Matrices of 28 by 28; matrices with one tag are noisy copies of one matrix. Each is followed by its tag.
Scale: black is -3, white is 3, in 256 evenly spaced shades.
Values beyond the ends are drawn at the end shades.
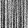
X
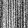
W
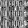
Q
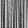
X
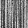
X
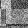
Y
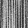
W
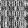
Q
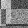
Y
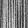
W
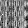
Q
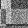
Y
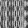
Q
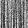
X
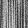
W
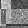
Y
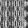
Q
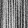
W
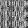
Q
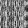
Q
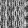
Q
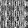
Q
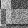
Y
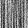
X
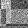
Y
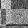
Y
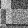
Y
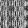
Q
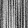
W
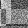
Y
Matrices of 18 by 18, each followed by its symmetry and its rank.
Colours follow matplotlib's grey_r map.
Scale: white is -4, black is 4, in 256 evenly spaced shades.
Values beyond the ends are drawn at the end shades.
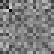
symmetric, rank three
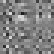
neither, rank three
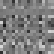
neither, rank three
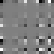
symmetric, rank one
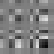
symmetric, rank one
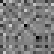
symmetric, rank three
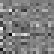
neither, rank three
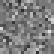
neither, full rank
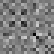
symmetric, rank three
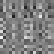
neither, rank three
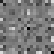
symmetric, rank three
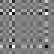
symmetric, rank one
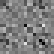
symmetric, rank three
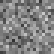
neither, full rank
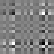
symmetric, rank one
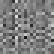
neither, rank three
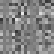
neither, rank three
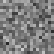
neither, full rank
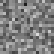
neither, full rank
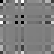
symmetric, rank one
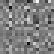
neither, rank three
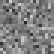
neither, full rank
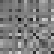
symmetric, rank three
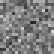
neither, full rank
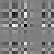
symmetric, rank one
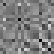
symmetric, rank three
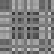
symmetric, rank one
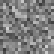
neither, full rank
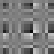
symmetric, rank one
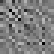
symmetric, rank three
